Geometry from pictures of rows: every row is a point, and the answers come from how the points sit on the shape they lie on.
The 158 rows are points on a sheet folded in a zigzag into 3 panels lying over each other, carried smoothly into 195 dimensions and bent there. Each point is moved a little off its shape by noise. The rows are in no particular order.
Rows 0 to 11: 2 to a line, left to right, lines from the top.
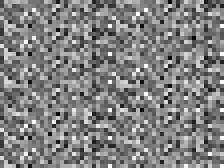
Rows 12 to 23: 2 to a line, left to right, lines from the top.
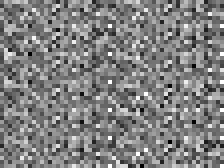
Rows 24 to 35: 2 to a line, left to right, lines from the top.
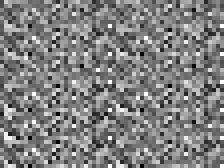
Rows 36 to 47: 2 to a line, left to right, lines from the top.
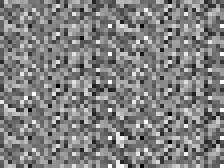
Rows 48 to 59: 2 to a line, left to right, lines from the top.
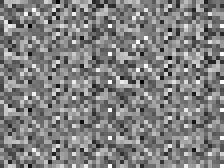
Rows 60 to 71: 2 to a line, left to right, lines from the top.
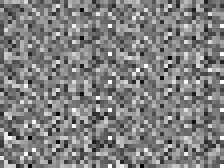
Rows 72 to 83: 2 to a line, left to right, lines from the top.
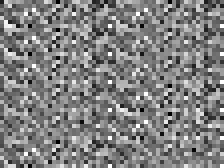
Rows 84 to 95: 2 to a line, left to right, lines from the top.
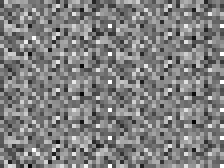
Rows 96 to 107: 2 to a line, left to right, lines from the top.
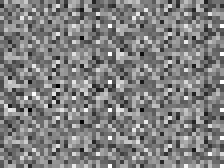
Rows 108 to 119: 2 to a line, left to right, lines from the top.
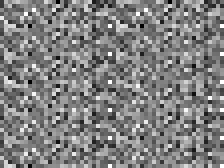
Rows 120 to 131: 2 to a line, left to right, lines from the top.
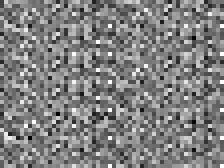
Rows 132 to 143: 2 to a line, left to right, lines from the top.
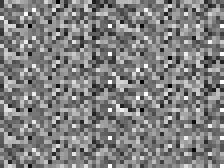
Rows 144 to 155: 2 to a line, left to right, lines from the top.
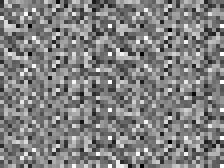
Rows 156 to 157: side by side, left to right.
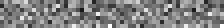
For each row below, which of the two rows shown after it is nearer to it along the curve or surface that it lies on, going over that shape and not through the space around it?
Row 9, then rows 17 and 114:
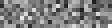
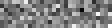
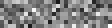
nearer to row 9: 17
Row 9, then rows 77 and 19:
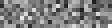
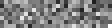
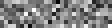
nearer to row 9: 77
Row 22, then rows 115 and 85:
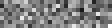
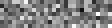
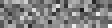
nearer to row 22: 115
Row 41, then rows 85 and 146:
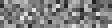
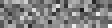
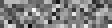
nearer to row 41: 85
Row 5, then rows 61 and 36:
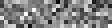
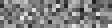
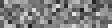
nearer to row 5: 61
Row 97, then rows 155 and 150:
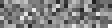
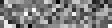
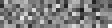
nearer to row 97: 150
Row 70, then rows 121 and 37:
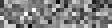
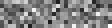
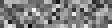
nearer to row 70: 121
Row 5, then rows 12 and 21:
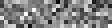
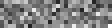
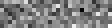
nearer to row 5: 12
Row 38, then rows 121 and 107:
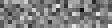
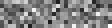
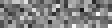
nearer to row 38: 107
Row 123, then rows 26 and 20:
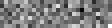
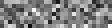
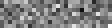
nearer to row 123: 20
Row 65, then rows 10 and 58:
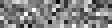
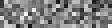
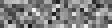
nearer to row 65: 10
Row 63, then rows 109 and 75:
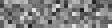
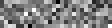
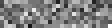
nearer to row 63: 75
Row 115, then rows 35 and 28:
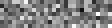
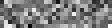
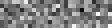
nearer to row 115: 28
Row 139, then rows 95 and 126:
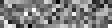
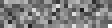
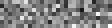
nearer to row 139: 95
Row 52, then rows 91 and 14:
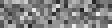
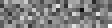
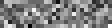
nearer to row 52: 91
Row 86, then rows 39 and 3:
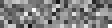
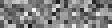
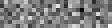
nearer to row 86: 39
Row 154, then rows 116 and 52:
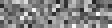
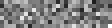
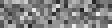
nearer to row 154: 116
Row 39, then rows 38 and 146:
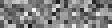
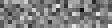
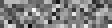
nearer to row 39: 38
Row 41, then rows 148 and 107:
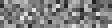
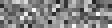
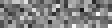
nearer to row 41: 148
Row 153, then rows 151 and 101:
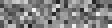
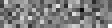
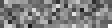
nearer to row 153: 151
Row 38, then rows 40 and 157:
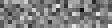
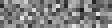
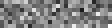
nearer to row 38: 157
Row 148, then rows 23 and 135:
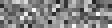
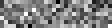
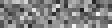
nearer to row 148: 23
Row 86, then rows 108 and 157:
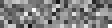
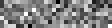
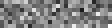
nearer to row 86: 157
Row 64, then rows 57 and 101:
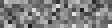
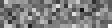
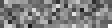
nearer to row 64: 101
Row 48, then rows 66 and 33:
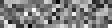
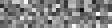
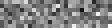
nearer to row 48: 33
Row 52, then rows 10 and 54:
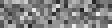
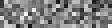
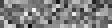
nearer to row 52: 54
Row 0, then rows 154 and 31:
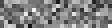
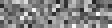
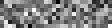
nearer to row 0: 31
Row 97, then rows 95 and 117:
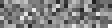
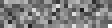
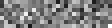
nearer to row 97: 117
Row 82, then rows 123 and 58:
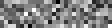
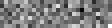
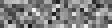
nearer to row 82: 58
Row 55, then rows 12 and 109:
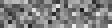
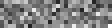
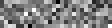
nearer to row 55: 109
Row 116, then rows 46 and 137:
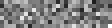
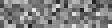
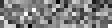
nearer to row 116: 137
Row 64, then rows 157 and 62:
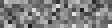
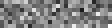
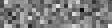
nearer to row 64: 62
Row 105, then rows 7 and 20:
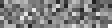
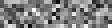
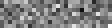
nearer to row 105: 20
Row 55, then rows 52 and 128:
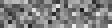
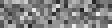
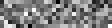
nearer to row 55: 128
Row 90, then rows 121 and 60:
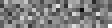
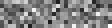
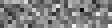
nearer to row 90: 121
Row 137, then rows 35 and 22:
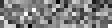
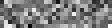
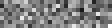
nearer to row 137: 22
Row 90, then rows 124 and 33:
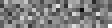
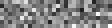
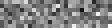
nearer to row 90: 33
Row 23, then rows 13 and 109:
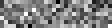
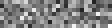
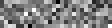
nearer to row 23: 13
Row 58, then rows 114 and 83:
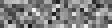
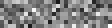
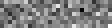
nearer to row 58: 83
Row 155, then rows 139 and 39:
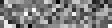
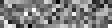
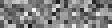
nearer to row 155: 139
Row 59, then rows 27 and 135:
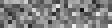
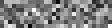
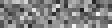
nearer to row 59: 27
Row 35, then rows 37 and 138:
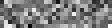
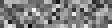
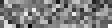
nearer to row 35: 37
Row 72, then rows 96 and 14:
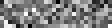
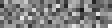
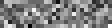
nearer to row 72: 14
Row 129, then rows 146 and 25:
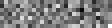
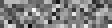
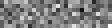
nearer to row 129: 25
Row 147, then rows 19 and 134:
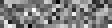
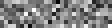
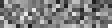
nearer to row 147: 19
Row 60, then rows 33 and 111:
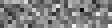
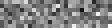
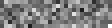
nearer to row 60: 111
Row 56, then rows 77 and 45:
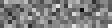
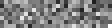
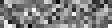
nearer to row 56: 45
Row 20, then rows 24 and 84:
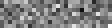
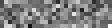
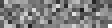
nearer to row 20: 84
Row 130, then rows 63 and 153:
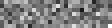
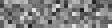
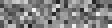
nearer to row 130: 63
